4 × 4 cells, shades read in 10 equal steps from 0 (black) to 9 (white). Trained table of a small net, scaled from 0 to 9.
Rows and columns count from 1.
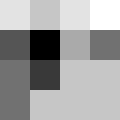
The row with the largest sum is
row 1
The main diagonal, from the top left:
8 0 7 7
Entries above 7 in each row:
3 0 0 0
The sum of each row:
32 13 20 25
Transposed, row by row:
8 3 4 4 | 7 0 2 7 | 8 6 7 7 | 9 4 7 7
